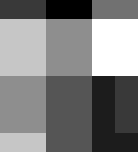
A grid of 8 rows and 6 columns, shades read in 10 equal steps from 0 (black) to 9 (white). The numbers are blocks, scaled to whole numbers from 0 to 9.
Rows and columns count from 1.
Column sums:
45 45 27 27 35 38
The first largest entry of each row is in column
5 5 5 5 1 1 1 1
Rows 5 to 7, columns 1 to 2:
5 5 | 5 5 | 5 5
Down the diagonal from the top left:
2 7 5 5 1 2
